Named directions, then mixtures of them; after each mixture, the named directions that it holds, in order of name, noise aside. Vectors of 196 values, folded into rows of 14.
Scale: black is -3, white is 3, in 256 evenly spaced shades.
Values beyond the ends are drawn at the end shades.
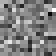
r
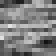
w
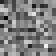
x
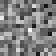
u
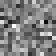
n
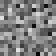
u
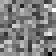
r, u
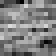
w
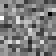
r, u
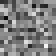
x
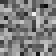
u, x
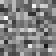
x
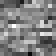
n, w
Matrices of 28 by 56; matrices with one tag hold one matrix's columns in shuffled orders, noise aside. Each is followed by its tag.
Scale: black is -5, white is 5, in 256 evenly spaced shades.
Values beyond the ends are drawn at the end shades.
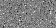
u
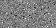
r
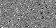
r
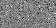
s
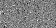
u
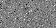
s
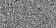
s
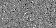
s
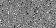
u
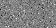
r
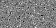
r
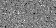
u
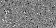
u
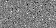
s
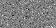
r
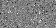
u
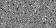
s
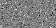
r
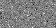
r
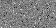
r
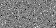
r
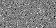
r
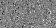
u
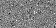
u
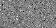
s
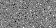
r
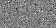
s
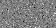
r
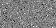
r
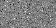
s
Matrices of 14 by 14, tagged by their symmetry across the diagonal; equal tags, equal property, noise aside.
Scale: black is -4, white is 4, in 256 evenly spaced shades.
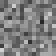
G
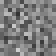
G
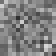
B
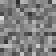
G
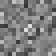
B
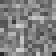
G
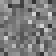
G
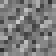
B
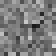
G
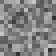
B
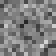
B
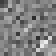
B
